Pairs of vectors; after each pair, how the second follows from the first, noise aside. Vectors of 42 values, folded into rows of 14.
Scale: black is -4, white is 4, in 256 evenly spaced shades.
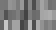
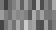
shuffled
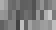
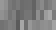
shrunk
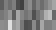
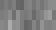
shrunk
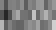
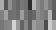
shuffled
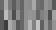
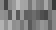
shuffled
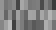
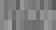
shrunk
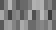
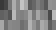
shuffled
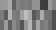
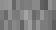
shrunk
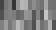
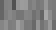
shrunk
